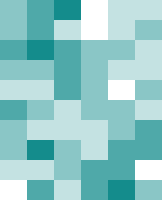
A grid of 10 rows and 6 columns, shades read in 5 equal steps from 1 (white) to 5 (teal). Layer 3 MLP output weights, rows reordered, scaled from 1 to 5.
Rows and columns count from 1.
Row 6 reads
4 3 2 3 3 2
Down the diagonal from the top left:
3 4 4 3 1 2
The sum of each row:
17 15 21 17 15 17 16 21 16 19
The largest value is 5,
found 4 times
